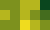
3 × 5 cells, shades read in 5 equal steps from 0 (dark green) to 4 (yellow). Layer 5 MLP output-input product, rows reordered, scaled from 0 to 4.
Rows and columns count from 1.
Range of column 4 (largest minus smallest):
1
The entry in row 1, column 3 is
3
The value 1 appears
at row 2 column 5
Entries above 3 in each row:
0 0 1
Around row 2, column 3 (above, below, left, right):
3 4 2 2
